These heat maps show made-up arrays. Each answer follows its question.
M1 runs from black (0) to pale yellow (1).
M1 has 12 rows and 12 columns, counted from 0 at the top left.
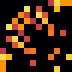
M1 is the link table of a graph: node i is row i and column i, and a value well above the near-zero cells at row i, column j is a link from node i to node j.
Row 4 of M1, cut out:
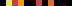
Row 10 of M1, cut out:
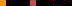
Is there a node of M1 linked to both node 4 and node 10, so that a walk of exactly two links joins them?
no
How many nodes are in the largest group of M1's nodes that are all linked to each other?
3
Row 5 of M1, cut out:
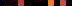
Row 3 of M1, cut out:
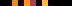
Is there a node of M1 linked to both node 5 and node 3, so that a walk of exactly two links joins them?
no
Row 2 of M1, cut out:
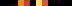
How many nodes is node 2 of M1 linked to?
4
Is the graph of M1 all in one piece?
yes
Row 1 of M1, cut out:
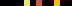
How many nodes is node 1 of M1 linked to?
3
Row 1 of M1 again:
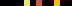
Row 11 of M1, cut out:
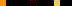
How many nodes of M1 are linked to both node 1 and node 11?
1
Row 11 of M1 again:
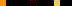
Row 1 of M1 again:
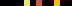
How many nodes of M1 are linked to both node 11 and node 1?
1
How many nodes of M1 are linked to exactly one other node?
0
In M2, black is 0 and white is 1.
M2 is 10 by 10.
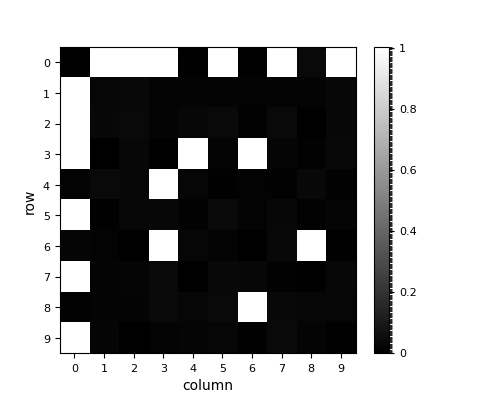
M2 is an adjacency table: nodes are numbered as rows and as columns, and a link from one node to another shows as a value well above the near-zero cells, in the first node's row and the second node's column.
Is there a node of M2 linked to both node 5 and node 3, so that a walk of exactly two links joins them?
yes
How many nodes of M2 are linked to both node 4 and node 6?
1
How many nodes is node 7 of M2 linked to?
1
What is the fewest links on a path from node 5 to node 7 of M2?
2
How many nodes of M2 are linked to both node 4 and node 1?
0
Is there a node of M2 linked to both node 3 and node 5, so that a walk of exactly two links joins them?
yes
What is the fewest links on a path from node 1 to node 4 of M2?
3
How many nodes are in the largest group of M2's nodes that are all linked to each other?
2
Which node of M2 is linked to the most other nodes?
node 0
